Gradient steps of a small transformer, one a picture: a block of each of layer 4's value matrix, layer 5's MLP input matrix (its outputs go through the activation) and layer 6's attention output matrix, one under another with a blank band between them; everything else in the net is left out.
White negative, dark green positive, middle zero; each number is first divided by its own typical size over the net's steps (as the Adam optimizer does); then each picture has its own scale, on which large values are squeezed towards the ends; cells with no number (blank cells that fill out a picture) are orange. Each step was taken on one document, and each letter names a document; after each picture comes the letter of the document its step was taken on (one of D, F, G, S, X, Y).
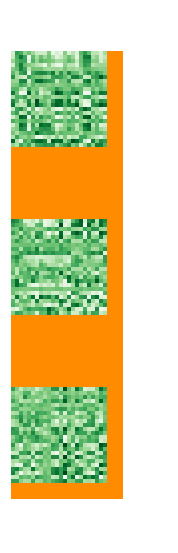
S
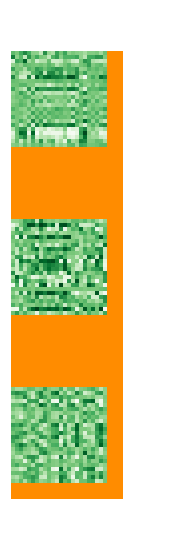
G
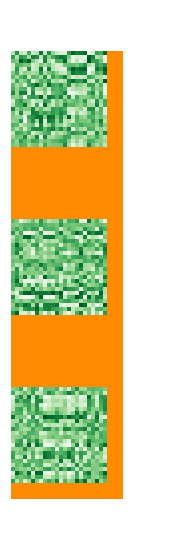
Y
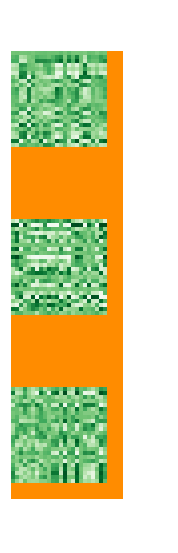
S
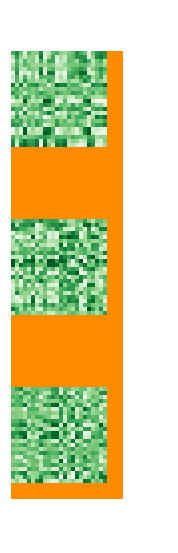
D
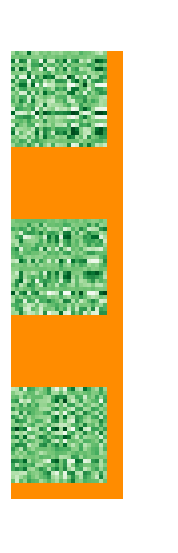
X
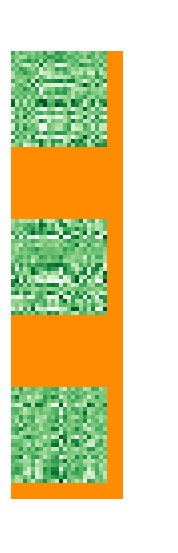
G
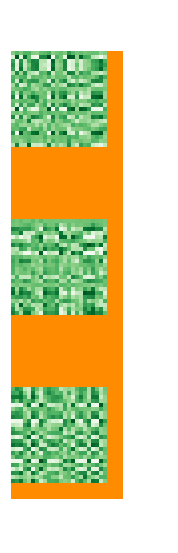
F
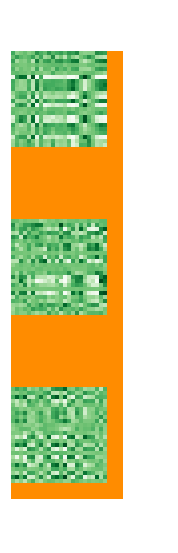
X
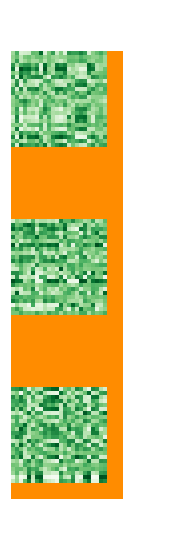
D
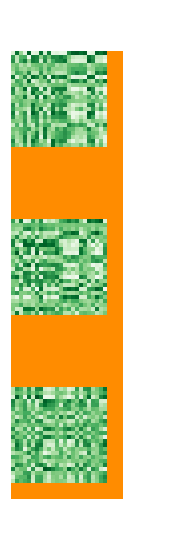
Y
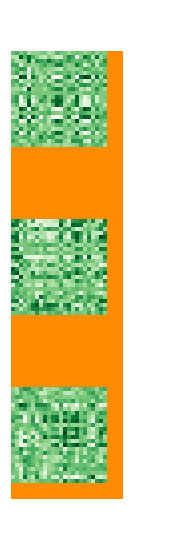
S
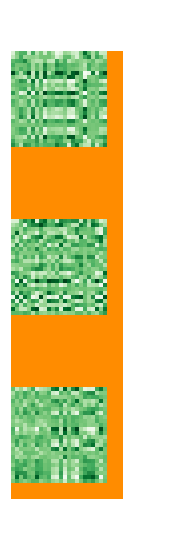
G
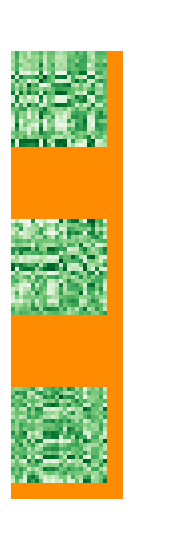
D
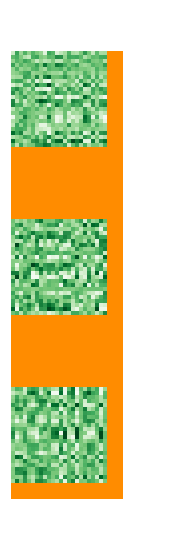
G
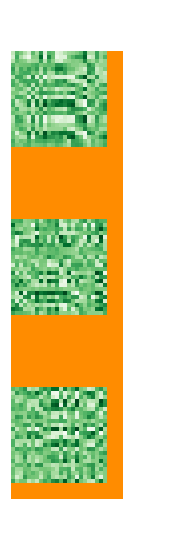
G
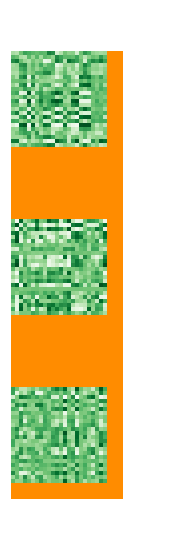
S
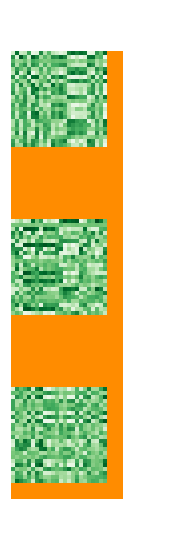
Y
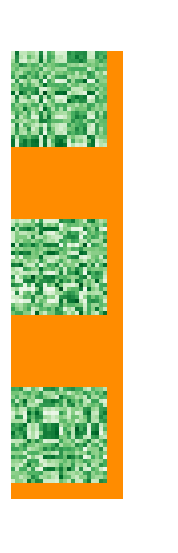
D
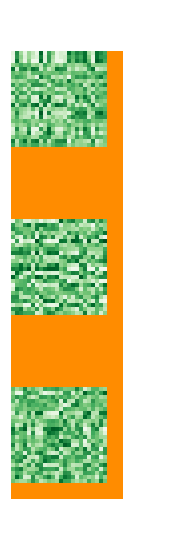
D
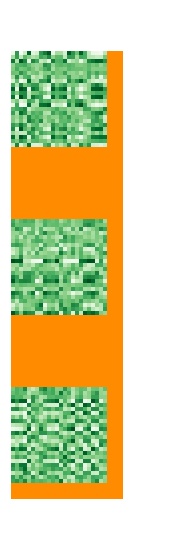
F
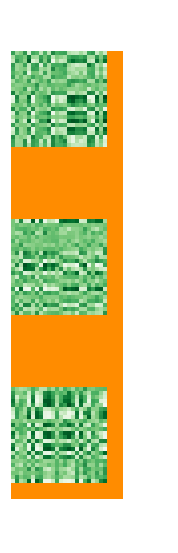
Y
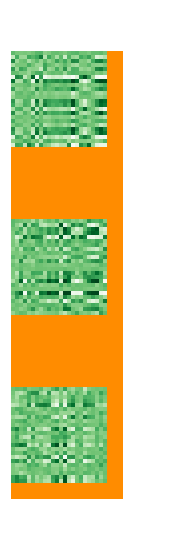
X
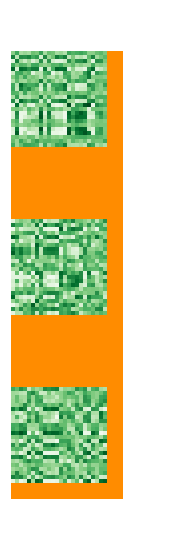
D
